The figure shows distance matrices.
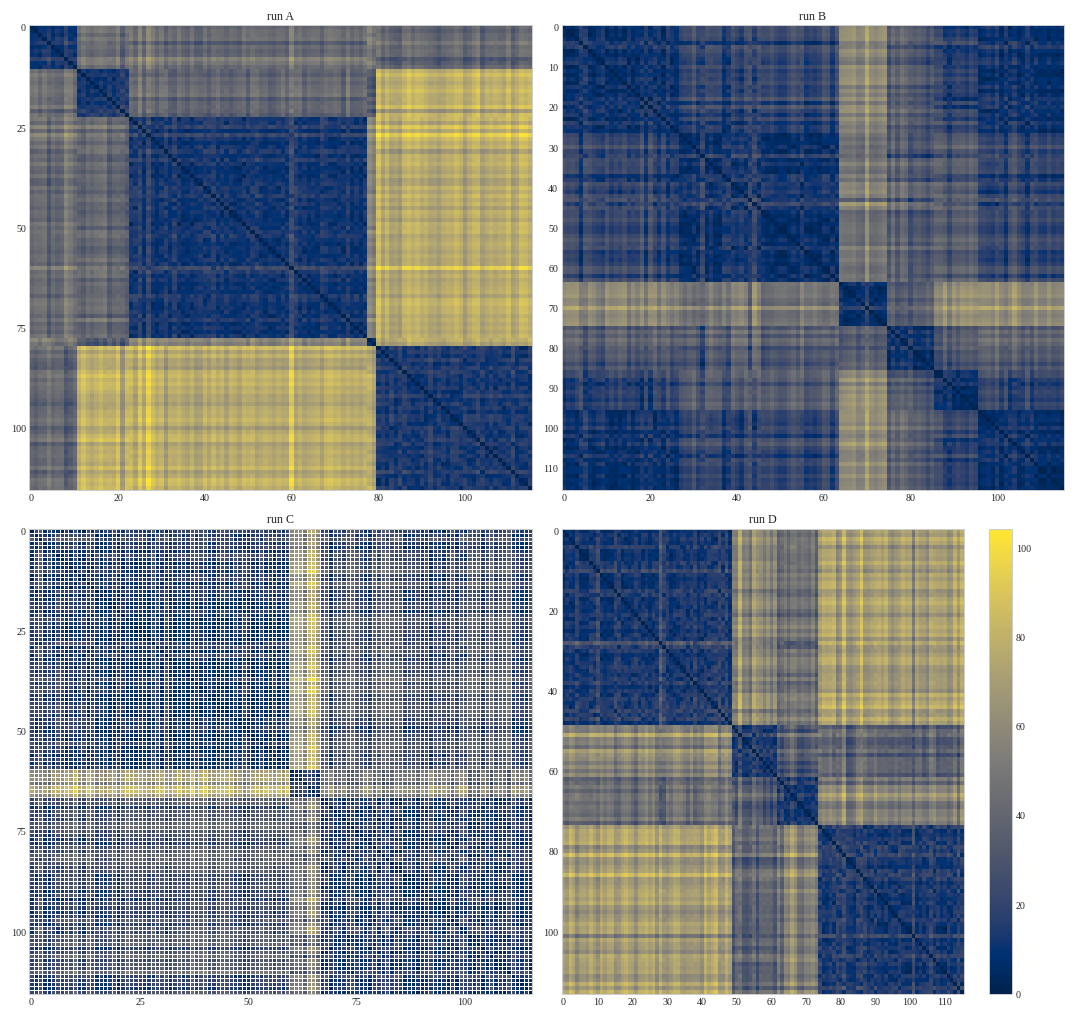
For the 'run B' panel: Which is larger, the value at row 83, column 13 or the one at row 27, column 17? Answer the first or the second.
the first
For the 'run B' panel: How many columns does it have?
116
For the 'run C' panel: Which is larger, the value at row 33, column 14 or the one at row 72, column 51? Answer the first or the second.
the second
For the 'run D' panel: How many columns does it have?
116
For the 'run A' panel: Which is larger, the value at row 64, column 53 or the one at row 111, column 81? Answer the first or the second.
the second
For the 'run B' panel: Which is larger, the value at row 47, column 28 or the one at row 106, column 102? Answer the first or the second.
the second
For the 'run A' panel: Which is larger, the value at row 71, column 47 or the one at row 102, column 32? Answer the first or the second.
the second
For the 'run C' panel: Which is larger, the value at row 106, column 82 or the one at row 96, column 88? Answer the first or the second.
the first
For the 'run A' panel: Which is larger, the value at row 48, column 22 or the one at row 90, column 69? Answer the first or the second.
the second
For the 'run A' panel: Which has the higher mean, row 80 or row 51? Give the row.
80
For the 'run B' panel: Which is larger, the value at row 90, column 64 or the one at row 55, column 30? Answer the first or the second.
the first
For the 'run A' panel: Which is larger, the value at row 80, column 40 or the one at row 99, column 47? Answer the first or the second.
the first
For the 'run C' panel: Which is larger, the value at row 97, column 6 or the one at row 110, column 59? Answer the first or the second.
the second
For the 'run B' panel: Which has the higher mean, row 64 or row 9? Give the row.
64
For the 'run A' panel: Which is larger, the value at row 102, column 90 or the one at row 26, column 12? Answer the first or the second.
the second
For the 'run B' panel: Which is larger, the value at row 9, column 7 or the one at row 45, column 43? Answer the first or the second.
the second
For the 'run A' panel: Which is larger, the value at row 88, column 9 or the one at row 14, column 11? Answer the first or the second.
the first
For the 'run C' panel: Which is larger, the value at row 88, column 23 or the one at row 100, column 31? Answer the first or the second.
the first
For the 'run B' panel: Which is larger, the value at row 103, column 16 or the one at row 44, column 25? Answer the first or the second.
the second
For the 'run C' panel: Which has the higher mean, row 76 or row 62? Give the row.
62
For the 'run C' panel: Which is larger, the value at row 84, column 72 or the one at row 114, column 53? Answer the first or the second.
the second
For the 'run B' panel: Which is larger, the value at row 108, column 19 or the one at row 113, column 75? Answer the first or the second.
the second
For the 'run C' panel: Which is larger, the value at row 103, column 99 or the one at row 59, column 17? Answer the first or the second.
the first
